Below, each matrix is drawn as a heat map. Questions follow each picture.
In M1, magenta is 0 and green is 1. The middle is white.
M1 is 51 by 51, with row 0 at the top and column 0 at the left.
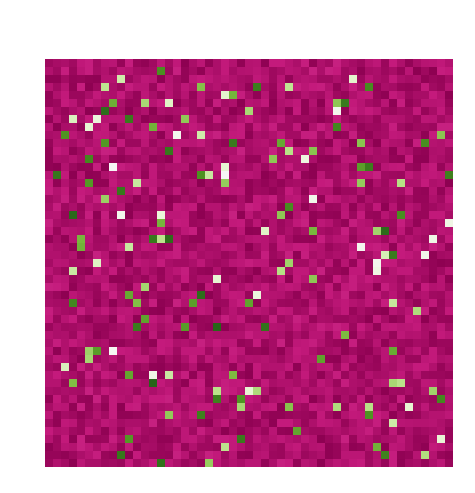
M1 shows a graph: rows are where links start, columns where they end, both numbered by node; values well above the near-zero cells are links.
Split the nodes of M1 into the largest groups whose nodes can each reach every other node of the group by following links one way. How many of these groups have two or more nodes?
2
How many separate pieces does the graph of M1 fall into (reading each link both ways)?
4
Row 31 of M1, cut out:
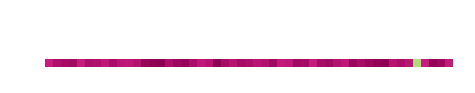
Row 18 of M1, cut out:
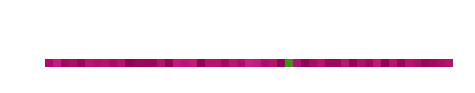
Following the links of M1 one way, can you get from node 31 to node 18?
no
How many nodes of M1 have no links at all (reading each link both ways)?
2
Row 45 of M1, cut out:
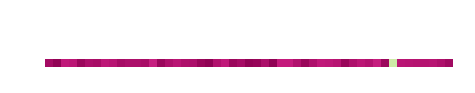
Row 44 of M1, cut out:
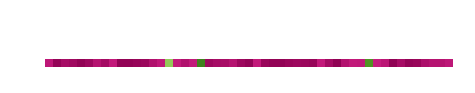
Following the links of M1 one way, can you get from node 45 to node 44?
yes
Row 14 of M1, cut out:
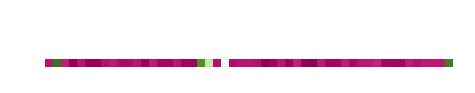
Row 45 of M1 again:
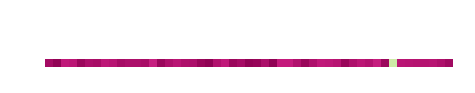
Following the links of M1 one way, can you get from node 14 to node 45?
yes
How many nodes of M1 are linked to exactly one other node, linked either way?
10
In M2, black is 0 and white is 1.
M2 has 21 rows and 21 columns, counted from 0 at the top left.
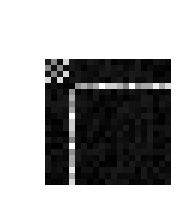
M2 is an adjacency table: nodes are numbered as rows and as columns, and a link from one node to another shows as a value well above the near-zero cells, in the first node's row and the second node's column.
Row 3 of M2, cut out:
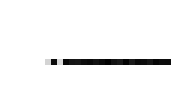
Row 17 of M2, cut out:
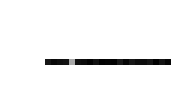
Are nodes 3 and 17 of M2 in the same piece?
no
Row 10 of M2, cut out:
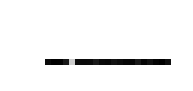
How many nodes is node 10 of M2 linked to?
1
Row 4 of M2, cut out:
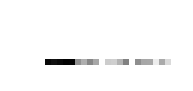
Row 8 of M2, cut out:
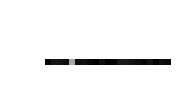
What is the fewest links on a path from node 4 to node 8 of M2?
1
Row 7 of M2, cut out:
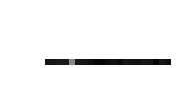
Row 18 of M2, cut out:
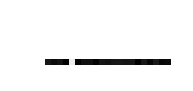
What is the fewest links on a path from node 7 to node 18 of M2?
2
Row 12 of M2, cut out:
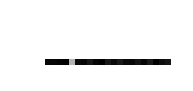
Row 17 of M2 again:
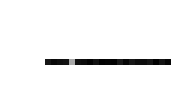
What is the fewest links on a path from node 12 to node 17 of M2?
2
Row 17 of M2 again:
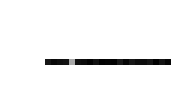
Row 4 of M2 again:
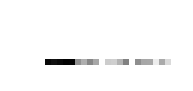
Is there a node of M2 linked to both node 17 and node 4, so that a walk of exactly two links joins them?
no
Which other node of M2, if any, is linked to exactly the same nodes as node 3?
node 1
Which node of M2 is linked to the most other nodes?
node 4
